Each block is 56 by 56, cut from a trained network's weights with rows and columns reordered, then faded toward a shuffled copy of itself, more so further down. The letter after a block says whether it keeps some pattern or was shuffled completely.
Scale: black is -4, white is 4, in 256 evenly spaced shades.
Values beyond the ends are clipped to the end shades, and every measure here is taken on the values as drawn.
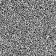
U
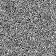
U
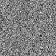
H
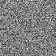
U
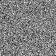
U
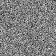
U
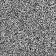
U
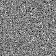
U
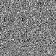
H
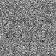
H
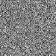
H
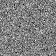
U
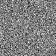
H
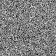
U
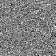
H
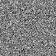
H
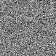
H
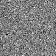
H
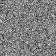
H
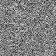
H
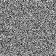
H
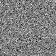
U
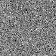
H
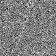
U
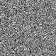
U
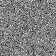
U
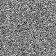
H
